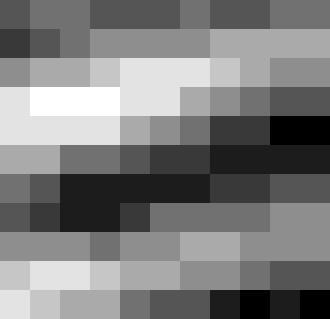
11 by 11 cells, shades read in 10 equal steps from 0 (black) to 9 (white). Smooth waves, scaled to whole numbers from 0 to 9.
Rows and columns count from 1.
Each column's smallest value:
2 2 1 1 1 1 1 1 0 0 0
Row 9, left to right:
5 5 5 4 5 5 6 6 5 5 5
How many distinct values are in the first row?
2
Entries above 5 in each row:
0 4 8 7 5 2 0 0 2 6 4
